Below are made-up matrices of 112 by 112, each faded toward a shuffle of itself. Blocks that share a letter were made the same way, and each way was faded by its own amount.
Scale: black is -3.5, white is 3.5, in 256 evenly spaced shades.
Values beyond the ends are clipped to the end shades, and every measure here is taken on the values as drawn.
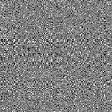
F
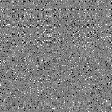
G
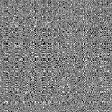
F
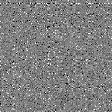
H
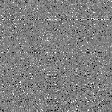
H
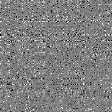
G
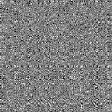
F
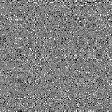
G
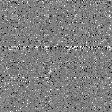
G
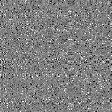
H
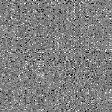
G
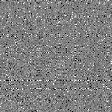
G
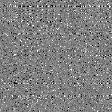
G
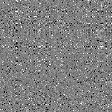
G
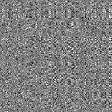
F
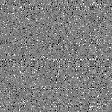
H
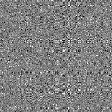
F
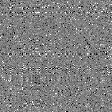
H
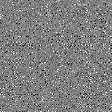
H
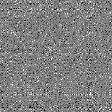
G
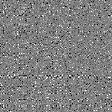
H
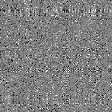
G
